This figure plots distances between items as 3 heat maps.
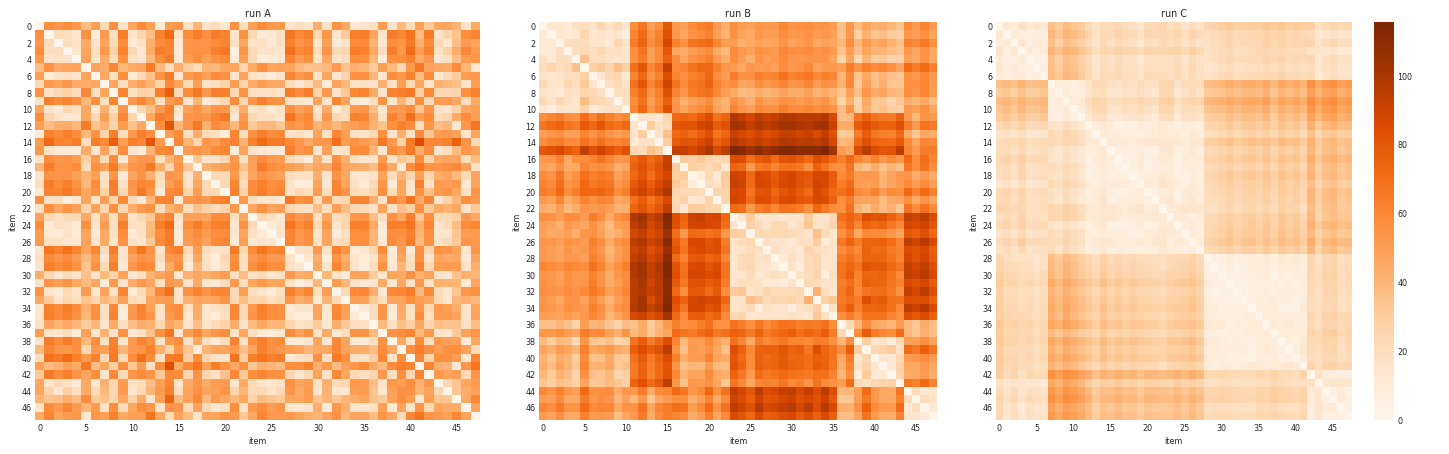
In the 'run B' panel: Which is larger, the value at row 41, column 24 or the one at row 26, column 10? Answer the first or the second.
the first
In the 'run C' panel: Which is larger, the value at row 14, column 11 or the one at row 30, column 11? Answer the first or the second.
the second
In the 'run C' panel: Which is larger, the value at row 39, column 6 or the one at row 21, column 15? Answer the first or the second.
the first
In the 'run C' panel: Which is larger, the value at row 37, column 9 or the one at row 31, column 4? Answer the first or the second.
the first
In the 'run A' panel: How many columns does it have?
48
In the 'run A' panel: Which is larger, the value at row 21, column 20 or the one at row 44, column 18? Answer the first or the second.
the first
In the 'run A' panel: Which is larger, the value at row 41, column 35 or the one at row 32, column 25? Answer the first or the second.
the first
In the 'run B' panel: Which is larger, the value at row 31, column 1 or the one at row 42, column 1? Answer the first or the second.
the first
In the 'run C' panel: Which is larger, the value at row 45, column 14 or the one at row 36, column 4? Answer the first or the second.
the first
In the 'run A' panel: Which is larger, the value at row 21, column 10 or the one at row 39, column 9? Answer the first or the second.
the second
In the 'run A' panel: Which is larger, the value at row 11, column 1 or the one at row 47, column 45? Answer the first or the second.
the second
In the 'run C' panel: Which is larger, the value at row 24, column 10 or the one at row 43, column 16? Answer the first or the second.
the second
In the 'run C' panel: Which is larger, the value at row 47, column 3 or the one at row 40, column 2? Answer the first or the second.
the second
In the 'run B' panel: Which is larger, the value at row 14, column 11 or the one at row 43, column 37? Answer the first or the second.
the second
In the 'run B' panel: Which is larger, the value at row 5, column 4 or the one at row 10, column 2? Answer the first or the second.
the first
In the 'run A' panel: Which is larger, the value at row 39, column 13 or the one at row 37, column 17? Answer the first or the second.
the second
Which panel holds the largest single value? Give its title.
run B
